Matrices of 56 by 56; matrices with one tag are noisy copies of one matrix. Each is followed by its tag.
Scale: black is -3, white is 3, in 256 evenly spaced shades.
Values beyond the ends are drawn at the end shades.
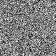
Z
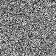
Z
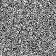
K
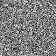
K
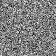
K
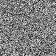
Z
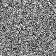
K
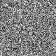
K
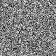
K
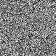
Z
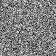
K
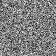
K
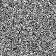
K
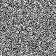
K
